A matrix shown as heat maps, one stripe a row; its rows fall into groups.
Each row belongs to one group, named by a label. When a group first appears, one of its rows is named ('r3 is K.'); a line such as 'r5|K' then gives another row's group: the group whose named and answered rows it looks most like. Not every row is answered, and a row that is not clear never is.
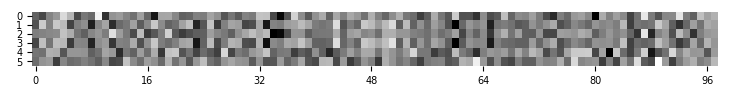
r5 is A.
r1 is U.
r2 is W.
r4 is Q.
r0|W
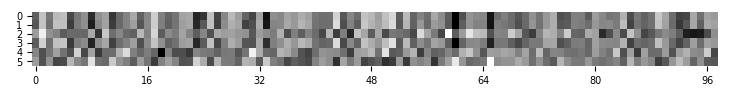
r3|U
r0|U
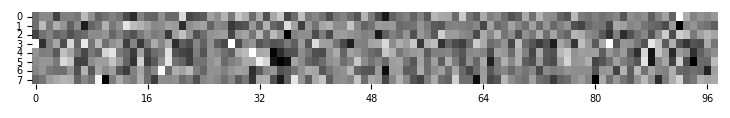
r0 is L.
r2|L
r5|W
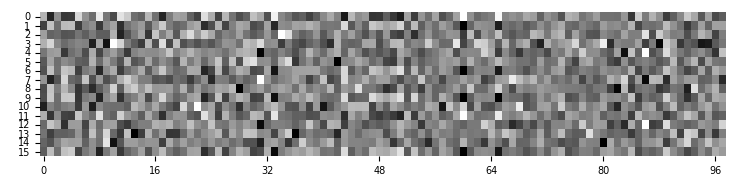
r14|W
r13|L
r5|L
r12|A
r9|U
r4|A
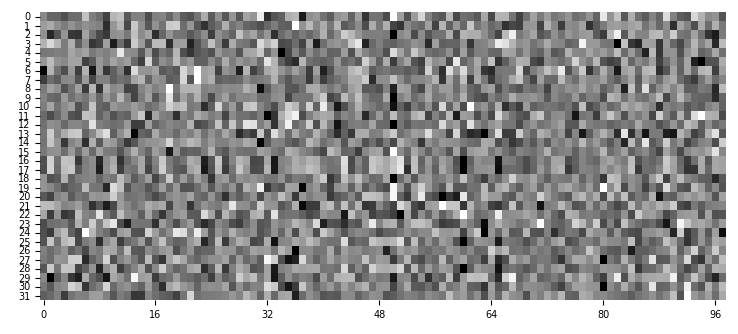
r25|U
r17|U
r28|U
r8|A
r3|Q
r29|A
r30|W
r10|L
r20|Q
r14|A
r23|Q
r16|U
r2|A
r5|W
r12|L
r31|L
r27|W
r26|L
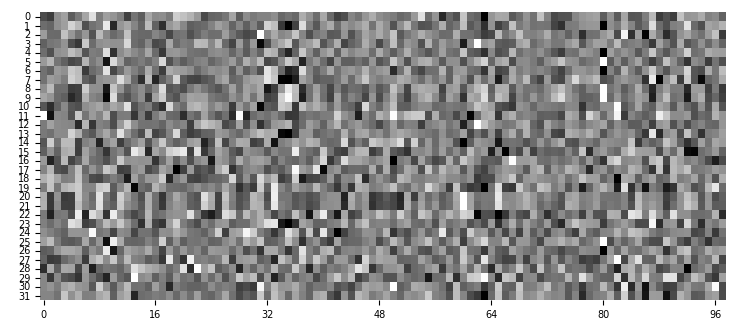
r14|U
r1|W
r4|W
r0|Q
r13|W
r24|L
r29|A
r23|W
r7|W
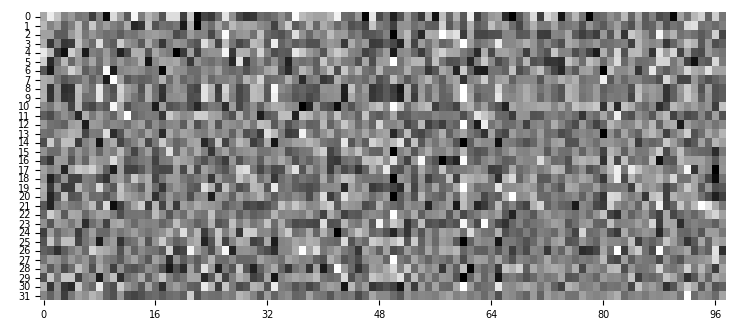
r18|A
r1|L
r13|W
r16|Q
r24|L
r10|Q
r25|U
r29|U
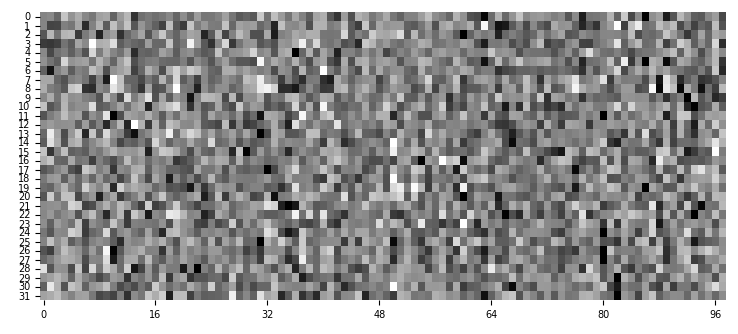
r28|L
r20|U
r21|W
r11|W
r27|W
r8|W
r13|A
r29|Q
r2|U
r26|W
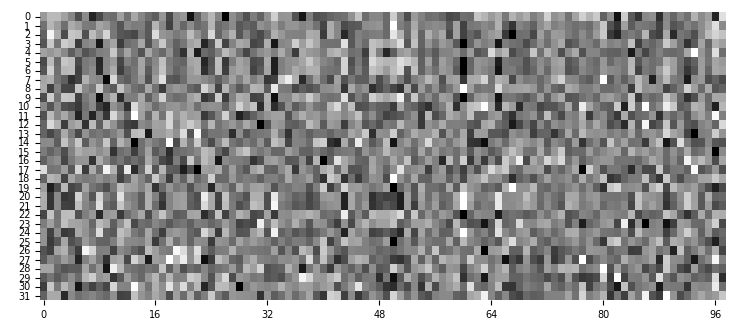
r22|U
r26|Q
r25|A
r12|A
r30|L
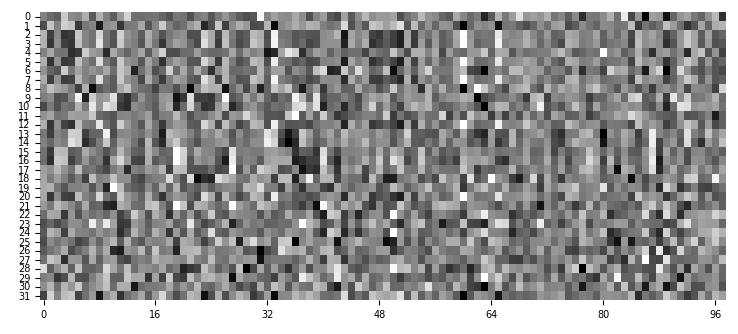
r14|W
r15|Q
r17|Q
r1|U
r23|Q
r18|L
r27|A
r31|U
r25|L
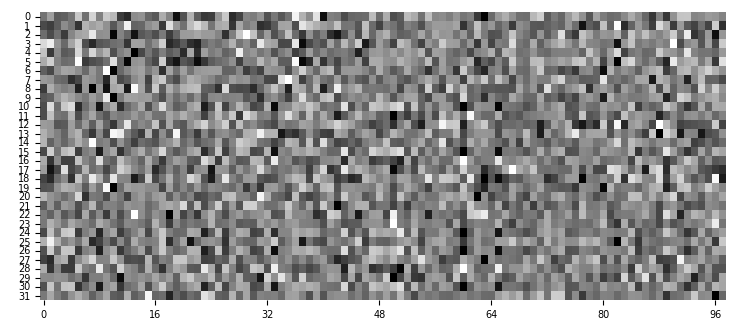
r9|W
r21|L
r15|U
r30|U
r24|U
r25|Q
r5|Q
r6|W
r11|L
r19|W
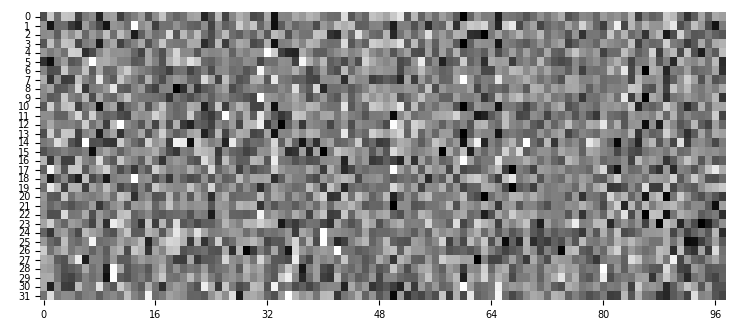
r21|A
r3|U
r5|Q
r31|L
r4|W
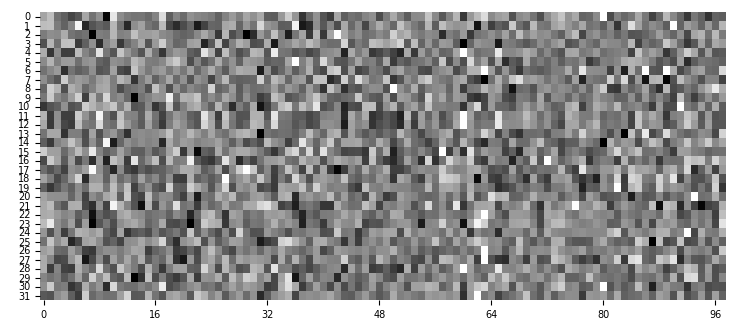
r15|L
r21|W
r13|A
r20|L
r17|L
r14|W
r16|L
